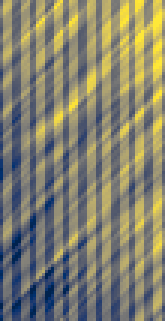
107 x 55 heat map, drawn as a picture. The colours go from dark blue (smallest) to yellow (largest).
Ninth with the highest average: top right. Average level on the scale: 50%. Slope: up to the top right. Stripes: upright, repeating 10 times. Ninth with the lowest average: bottom left. Histogram: bell-shaped.
